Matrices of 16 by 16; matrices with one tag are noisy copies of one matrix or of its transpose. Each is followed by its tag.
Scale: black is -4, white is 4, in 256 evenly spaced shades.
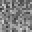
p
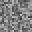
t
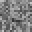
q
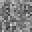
q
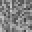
p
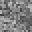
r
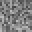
p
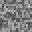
t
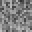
p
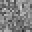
r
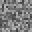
t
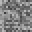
q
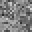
r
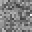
q
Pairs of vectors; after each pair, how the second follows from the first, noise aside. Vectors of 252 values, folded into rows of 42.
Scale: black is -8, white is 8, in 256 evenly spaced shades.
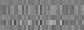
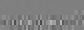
partly zeroed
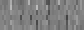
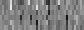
scaled up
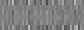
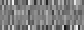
scaled up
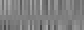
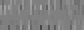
partly zeroed
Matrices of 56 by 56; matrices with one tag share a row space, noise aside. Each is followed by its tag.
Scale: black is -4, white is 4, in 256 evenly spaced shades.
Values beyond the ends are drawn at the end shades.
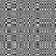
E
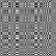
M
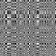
E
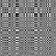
M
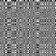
E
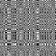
E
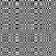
M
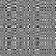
E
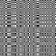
E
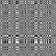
M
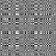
M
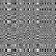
E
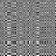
E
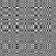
M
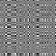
E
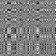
E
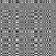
M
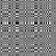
M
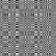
M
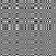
M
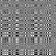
M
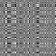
E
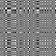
E
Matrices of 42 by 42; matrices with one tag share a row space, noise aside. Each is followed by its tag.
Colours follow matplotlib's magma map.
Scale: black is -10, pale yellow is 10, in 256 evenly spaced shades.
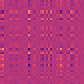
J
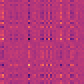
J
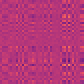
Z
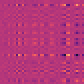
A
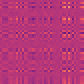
Z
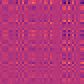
Z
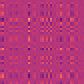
J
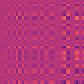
A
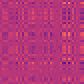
Z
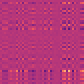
Z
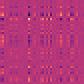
J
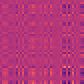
Z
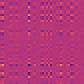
J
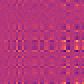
A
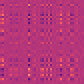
J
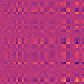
A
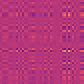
Z
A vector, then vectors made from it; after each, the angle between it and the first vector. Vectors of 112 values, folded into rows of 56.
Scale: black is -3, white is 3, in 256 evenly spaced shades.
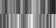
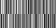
orthogonal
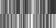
nearly parallel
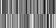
partly aligned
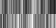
nearly parallel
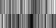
nearly opposite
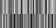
partly opposed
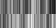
nearly parallel
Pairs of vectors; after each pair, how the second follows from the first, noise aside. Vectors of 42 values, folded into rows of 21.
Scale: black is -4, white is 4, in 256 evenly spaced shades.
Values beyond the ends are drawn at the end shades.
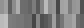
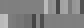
partly zeroed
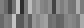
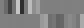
partly zeroed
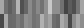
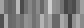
copied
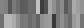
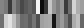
scaled up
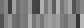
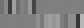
partly zeroed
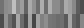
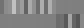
partly zeroed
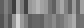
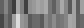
copied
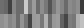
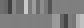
partly zeroed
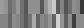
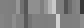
partly zeroed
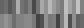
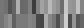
copied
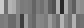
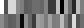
scaled up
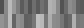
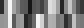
scaled up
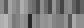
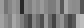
wrapped around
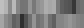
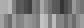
wrapped around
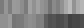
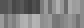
wrapped around
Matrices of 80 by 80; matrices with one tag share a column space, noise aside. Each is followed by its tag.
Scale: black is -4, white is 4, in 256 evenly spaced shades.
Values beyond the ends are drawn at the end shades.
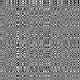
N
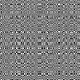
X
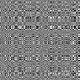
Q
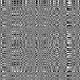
N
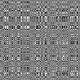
Q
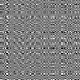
X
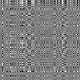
N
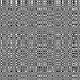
N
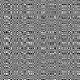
X
